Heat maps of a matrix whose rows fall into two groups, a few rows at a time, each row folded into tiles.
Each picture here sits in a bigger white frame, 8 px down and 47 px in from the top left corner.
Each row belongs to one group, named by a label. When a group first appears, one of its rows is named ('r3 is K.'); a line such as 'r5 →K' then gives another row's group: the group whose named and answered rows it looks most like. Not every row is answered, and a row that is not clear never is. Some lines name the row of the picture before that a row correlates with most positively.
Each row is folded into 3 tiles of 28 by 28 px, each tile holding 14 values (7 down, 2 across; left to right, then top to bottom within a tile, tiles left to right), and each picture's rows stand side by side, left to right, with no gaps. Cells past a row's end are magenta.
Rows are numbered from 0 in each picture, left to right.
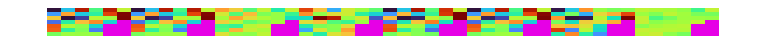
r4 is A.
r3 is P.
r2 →P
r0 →A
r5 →A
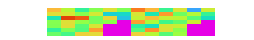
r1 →P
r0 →P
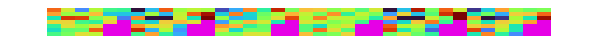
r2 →A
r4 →A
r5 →A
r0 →P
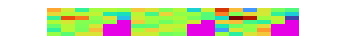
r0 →P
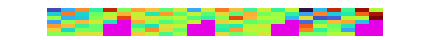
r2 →P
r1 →P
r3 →A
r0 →A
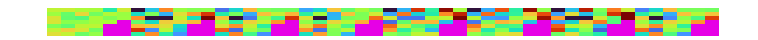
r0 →P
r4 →A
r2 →A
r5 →A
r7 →A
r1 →A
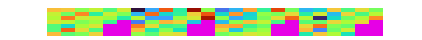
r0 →P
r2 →A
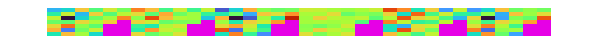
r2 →A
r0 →A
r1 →P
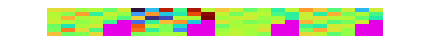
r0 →P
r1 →A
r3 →P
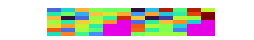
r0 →A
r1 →A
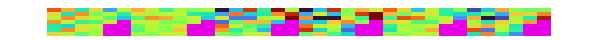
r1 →P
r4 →P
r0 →P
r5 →A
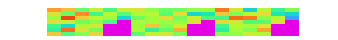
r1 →P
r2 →P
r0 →P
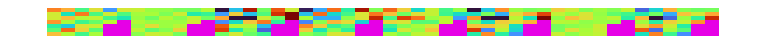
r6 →P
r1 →P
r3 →A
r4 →P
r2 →A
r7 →A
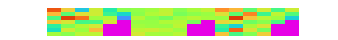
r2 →P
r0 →P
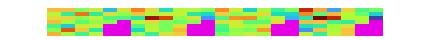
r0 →P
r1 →P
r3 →P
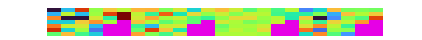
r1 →P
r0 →A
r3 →A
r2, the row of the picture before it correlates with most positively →2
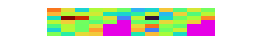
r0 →P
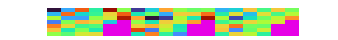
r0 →A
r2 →A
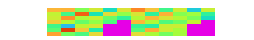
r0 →P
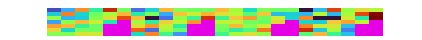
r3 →A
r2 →P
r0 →A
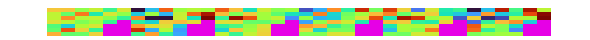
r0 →P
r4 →P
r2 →P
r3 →A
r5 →A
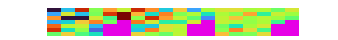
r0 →A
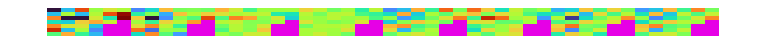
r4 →A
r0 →A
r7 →A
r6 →A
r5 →P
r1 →A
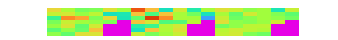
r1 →P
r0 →P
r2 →P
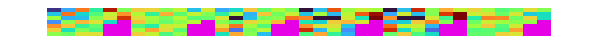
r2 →A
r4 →A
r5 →P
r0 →A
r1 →P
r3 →A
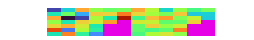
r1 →P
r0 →A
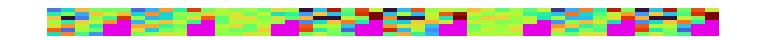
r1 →A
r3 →A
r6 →A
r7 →A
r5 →P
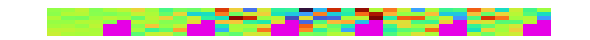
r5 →P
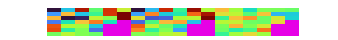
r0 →A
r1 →A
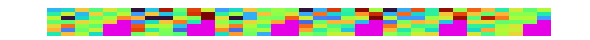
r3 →A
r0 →A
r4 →A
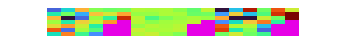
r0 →A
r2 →A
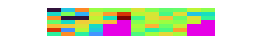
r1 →P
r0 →A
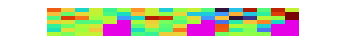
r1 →P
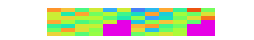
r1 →A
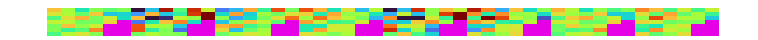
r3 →P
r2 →A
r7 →P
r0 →P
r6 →P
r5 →P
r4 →A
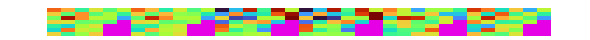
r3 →A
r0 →P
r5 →P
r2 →A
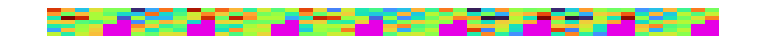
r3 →P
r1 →A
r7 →A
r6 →A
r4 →A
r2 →P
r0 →P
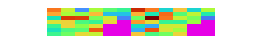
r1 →P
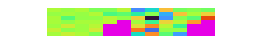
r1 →A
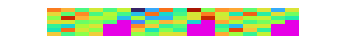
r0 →P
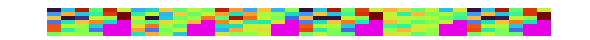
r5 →A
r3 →A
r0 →A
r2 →P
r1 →A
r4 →P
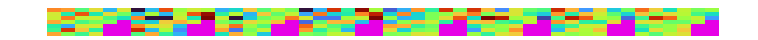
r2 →A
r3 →A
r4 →A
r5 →P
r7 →P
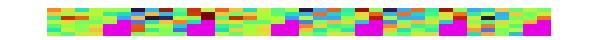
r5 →A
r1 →A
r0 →P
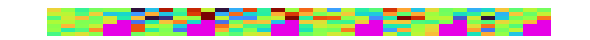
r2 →A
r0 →P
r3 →P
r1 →A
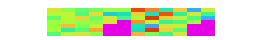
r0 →P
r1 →P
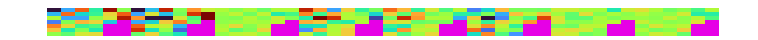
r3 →P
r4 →P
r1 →A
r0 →A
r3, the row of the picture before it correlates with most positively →1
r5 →A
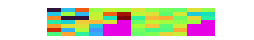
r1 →P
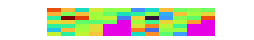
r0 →P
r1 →A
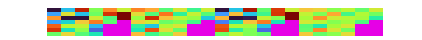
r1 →P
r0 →A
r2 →A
